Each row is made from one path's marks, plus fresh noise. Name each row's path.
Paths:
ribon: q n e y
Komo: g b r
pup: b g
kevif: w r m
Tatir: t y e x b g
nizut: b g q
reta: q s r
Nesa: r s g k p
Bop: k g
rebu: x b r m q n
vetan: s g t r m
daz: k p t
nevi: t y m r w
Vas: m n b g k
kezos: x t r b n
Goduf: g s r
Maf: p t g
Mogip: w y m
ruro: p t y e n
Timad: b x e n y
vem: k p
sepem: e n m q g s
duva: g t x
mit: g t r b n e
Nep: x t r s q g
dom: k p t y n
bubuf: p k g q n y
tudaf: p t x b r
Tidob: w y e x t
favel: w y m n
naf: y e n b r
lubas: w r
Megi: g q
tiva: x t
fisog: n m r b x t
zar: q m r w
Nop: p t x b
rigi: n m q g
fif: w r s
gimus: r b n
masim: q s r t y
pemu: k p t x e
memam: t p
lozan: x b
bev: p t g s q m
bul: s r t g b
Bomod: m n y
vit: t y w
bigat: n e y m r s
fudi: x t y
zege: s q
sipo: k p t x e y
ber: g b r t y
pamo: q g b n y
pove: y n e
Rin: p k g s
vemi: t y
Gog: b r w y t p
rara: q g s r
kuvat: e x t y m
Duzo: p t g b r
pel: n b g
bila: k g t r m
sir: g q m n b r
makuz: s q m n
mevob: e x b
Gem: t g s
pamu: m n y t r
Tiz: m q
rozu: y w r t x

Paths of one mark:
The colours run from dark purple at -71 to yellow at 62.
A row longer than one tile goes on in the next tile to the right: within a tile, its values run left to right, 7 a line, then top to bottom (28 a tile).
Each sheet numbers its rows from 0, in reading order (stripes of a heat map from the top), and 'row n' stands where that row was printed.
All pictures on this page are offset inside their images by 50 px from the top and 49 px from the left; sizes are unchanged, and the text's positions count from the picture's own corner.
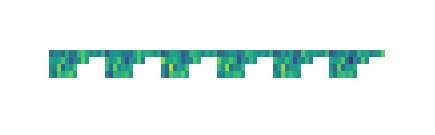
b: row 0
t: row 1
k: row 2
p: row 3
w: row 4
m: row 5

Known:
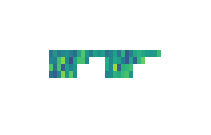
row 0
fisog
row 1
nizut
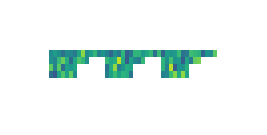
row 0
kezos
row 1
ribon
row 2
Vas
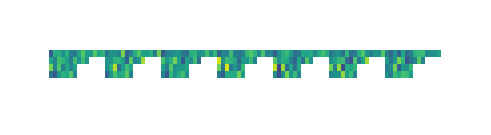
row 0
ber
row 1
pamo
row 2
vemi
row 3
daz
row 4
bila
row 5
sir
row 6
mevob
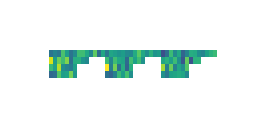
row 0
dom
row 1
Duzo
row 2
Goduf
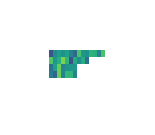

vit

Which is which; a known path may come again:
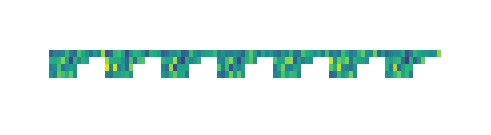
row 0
Bomod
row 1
Nesa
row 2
zar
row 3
fisog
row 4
pove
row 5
dom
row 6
rigi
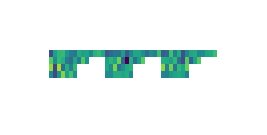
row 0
bila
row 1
makuz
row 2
rara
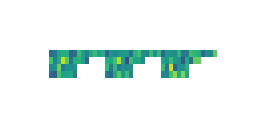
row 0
rozu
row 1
pamu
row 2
Vas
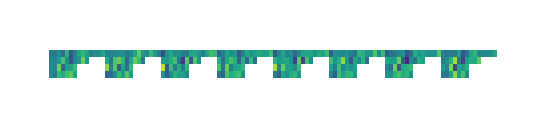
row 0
lozan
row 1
tudaf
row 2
vetan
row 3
duva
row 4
Gem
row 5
vemi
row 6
Tiz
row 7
rebu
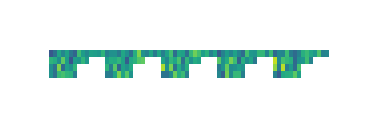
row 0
lubas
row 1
gimus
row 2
mit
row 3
vit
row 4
daz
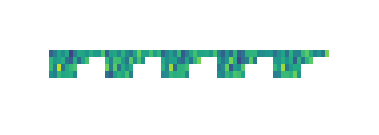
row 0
Megi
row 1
ber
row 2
nizut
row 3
mevob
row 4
pel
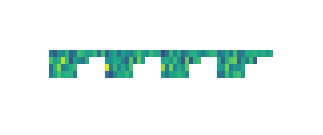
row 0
ribon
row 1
bul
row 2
Goduf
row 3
Tatir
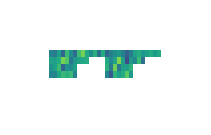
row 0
naf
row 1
tiva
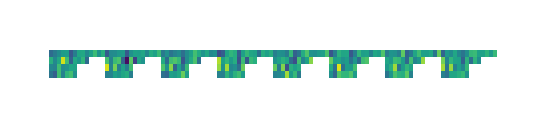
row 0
fudi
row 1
bev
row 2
Nop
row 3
Rin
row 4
sir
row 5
Bop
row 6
pamo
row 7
Maf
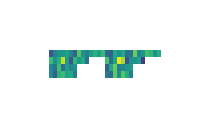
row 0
nevi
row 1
Tidob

